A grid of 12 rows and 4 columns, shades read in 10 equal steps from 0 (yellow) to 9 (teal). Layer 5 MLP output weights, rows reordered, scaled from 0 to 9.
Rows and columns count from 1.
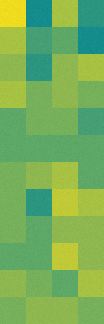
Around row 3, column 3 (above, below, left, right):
6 4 8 3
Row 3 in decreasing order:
8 4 4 3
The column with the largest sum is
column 2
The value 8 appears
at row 1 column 4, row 3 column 2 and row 8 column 2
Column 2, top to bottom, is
9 7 8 5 5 6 4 8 6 6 5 4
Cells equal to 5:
10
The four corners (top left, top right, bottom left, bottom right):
0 8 5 5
